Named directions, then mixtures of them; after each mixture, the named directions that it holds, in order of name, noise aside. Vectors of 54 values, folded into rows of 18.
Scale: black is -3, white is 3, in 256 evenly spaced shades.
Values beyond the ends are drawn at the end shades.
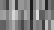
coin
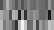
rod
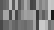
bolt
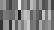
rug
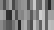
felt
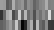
felt, rod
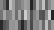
bolt, coin, rod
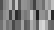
bolt, coin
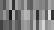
bolt, felt, rug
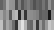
rod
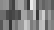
coin, felt, rug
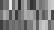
bolt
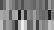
rod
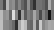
rod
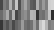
bolt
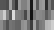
coin, felt, rod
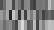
bolt, rod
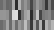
coin, rod, rug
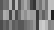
bolt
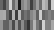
bolt, felt, rug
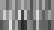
coin, rod, rug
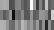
bolt, coin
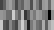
felt, rod, rug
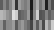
coin, rod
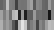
rod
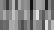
coin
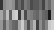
rod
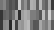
rug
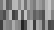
felt, rod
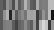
bolt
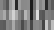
coin
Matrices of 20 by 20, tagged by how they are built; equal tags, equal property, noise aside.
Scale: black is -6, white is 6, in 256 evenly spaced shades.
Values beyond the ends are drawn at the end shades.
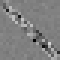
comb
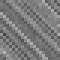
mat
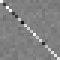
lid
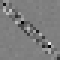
comb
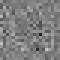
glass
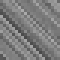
mat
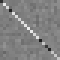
lid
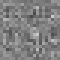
glass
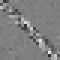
comb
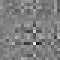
glass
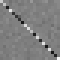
lid
